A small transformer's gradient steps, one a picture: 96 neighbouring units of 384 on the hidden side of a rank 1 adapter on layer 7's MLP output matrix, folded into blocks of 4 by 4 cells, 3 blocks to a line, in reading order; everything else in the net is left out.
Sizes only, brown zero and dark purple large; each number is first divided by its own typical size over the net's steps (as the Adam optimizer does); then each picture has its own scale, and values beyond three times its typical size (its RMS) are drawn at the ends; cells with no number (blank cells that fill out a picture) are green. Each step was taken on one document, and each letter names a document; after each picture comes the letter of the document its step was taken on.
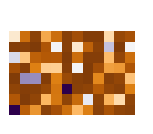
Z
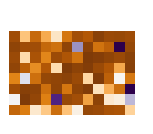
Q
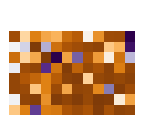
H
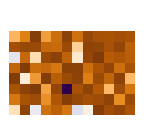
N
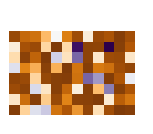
H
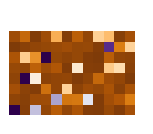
Z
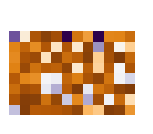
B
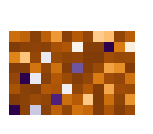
Z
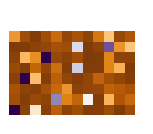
Z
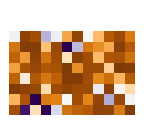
Q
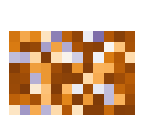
H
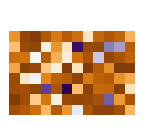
N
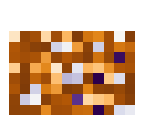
B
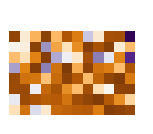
H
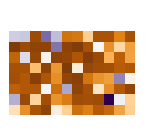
Q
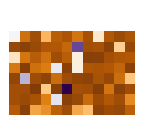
N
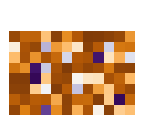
H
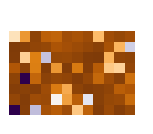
Z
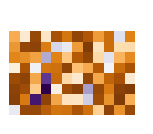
B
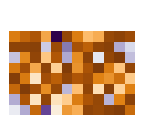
Q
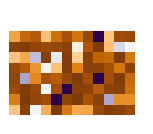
N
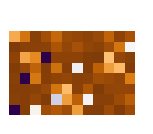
Z
